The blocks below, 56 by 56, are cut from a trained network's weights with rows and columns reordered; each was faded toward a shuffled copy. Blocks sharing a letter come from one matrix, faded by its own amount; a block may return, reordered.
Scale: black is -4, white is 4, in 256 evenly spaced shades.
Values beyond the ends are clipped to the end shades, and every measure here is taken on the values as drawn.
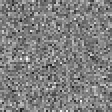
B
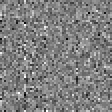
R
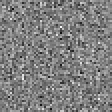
R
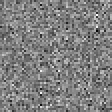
R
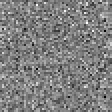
R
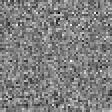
B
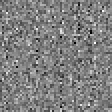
R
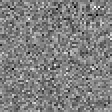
B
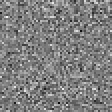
B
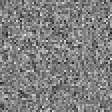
B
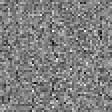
R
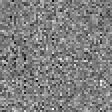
R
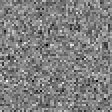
B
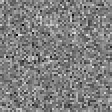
B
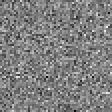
B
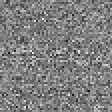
B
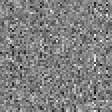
R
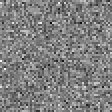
B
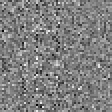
R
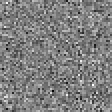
R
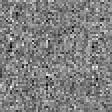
R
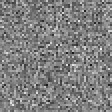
B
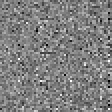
R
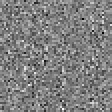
R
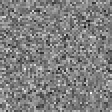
B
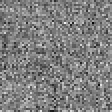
B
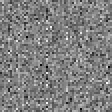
R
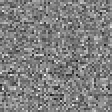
B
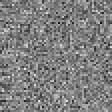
B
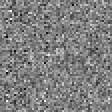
R
